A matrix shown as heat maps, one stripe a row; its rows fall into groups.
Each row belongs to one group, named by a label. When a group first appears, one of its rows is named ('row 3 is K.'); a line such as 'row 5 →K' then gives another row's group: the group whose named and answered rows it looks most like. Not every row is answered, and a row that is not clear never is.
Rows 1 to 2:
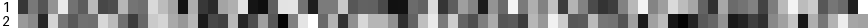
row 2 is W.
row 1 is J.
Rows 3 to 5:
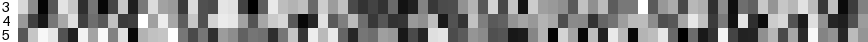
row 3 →J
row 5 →W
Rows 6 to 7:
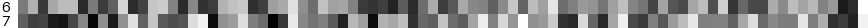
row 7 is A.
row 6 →J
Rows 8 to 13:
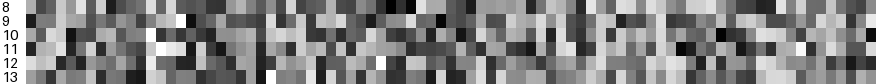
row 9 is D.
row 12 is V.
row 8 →J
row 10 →V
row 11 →W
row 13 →V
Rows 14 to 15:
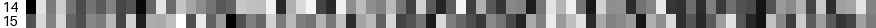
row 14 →W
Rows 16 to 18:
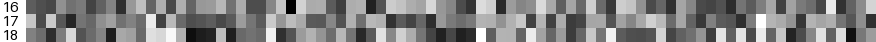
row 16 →A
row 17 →V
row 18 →D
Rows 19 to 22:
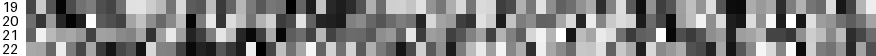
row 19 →A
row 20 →A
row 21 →D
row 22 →V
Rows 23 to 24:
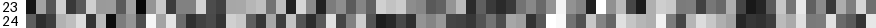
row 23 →W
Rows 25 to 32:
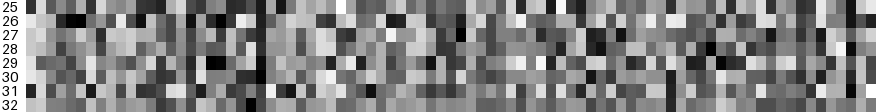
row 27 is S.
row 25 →D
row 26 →V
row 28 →S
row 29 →V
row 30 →S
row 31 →D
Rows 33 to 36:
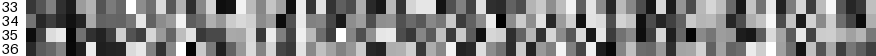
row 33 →A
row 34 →A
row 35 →W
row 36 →A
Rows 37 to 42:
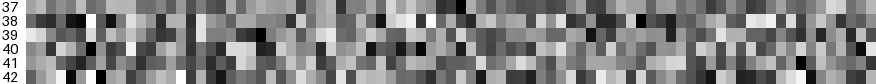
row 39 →S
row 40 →J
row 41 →V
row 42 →W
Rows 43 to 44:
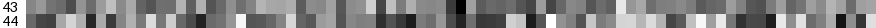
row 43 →S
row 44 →J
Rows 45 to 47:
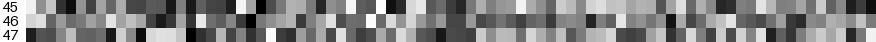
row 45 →V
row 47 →D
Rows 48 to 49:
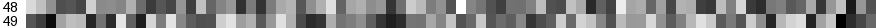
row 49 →J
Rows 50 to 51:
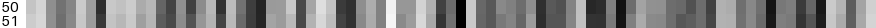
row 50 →S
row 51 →S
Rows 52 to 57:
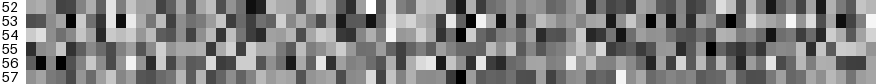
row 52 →S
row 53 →A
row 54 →S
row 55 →W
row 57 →S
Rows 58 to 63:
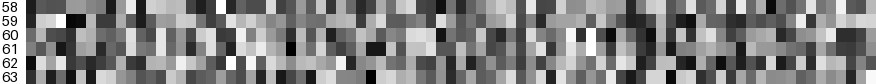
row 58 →D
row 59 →W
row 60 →A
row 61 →A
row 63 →D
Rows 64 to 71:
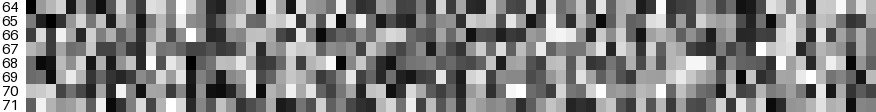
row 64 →W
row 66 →W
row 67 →V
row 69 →J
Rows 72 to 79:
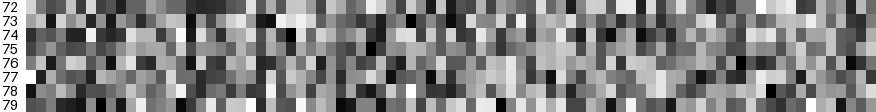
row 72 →V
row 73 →J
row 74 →A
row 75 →A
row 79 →A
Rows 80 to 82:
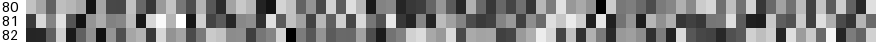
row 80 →J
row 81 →W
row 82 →A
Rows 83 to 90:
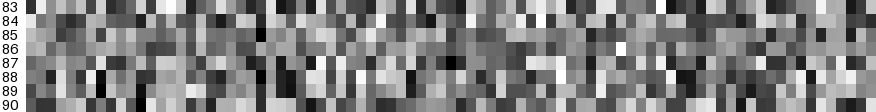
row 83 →D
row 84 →V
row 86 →S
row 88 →W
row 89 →W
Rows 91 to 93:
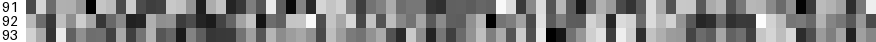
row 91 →D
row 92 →V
